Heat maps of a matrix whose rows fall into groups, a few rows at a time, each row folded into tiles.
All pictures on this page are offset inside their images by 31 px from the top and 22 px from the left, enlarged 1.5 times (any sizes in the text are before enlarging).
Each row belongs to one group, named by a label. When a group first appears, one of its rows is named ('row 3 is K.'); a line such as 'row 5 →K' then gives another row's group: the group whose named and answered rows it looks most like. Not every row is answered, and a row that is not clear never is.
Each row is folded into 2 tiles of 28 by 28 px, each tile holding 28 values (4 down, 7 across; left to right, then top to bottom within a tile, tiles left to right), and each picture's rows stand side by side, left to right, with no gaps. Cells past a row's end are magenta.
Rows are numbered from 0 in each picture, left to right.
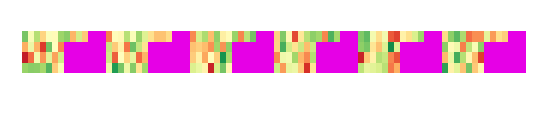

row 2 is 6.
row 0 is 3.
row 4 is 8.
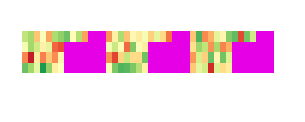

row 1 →3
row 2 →6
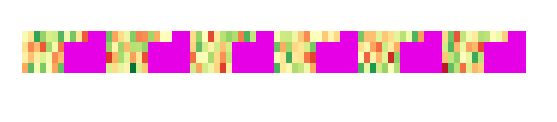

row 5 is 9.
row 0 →3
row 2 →6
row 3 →8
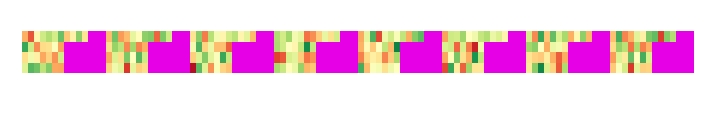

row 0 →3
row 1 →6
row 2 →9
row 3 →8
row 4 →6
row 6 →3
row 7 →6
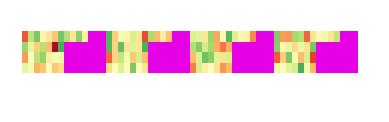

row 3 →8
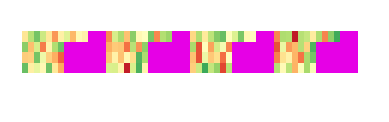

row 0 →8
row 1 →6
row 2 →3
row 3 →6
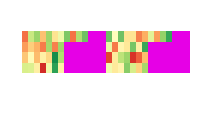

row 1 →8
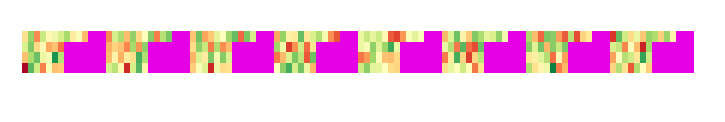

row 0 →9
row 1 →6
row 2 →6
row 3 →3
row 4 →8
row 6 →8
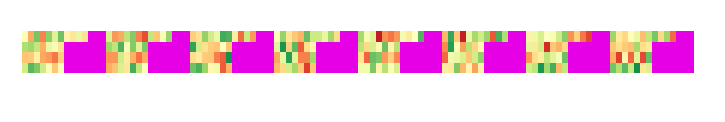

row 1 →8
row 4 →8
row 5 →6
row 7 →3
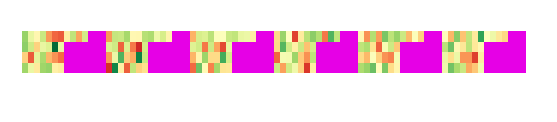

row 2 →9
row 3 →6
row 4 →3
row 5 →3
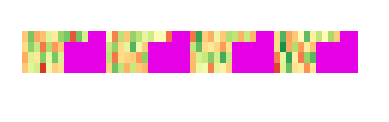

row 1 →3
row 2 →9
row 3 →9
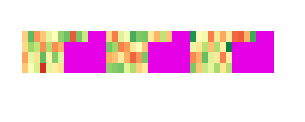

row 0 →6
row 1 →3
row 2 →8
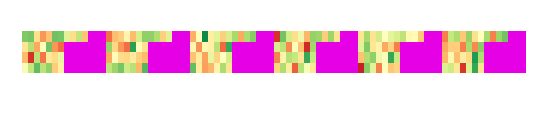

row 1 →3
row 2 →6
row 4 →9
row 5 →6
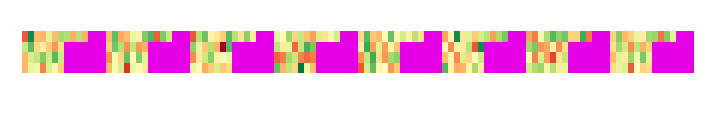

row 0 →9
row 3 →8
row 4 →9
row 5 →6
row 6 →3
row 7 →6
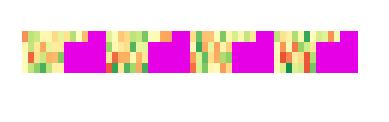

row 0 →3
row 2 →9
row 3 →3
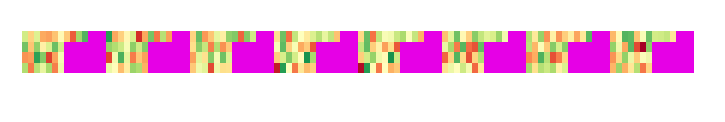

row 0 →8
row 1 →8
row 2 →6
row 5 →9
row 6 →8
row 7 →9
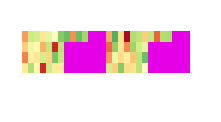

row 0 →6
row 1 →6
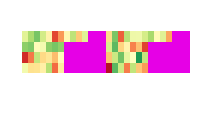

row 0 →8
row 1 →9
